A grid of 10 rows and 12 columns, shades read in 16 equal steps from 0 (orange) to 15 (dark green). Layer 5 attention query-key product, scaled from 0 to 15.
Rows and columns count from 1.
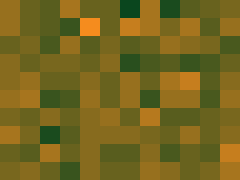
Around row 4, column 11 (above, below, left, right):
8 10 12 9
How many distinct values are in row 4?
7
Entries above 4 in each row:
12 10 12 12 11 12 11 12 11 12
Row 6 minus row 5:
-1 -1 3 2 -1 0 0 3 1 3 1 -1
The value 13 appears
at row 4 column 7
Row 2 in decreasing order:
12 10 10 9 9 8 6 6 5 5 3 0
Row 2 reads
6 9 10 12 0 9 3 5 8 5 10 6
